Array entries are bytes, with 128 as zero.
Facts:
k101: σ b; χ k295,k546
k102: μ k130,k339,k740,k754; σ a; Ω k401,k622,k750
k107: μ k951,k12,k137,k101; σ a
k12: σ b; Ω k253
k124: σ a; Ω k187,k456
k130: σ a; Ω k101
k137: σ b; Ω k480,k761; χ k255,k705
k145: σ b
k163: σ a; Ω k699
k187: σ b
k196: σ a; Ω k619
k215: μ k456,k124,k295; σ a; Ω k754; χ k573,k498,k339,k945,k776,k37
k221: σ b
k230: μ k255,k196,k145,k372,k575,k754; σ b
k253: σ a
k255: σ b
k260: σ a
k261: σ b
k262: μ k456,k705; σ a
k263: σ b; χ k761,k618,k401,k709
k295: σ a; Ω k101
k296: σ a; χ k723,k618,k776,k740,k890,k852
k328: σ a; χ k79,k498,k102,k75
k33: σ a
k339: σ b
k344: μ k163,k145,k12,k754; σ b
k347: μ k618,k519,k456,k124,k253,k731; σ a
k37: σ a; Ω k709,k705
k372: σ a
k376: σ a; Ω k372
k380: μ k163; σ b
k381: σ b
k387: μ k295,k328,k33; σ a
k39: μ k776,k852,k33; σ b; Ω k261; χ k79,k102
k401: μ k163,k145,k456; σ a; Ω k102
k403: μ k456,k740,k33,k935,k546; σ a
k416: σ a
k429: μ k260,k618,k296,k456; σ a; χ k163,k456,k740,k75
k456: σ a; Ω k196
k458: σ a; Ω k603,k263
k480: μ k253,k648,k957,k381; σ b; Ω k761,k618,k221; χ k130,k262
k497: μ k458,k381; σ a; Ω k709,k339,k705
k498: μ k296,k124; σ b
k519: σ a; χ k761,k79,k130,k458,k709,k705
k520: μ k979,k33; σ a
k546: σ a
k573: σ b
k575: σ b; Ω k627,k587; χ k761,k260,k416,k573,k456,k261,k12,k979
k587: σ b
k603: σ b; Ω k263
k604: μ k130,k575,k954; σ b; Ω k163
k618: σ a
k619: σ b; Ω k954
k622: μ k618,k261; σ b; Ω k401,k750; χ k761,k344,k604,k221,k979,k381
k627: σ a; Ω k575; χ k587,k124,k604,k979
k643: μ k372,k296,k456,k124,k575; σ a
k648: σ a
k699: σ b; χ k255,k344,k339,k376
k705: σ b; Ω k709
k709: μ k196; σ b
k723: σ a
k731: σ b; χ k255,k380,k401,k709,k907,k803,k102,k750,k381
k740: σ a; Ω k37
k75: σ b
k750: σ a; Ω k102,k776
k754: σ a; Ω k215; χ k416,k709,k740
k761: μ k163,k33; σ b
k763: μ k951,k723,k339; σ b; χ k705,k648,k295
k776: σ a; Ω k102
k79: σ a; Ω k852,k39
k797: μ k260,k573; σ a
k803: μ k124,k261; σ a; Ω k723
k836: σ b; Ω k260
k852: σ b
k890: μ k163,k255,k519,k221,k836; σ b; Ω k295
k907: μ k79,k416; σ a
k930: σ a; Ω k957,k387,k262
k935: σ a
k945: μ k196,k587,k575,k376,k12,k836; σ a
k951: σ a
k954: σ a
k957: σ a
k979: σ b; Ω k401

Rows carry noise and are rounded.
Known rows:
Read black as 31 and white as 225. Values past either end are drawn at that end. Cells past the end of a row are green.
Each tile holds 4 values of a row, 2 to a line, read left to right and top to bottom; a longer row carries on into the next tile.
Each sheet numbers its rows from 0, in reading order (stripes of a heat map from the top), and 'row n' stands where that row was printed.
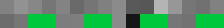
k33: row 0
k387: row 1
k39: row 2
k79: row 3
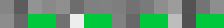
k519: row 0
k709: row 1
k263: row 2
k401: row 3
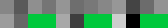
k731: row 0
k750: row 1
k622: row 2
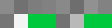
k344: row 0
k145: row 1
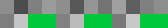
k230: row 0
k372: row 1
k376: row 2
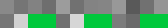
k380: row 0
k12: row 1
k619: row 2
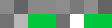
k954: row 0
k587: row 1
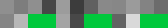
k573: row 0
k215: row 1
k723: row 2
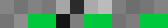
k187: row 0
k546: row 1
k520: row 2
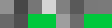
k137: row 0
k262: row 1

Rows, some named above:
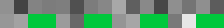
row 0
k643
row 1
k262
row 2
k124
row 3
k221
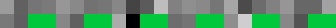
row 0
k458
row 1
k979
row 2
k480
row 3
k33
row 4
k890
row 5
k627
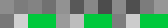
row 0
k380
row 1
k498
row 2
k230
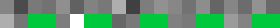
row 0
k429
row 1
k945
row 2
k705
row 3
k957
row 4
k296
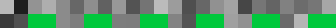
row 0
k295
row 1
k253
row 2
k754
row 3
k497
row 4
k803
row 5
k107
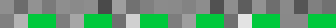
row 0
k372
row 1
k381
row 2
k12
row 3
k381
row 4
k255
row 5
k797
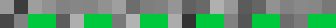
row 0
k648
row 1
k951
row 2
k163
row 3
k102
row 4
k497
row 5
k33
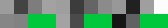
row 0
k575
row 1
k215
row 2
k101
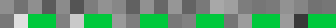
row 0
k221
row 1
k230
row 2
k296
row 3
k130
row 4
k740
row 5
k776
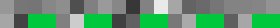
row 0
k750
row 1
k230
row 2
k763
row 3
k37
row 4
k951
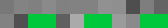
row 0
k328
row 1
k951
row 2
k347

